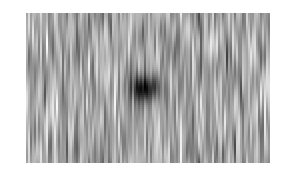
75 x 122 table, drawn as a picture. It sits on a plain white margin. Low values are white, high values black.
Bumps: one, in the centre. Ninth with the highest average: centre. Grain: streaks running down. Slope: none.
